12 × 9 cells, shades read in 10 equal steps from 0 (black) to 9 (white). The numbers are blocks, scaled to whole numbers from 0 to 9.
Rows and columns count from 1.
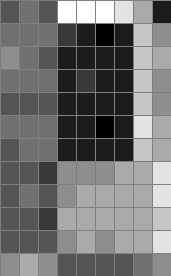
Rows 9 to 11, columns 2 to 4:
4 3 5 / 3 2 6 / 3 3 5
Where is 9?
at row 1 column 4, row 1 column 5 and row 1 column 6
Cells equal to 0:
2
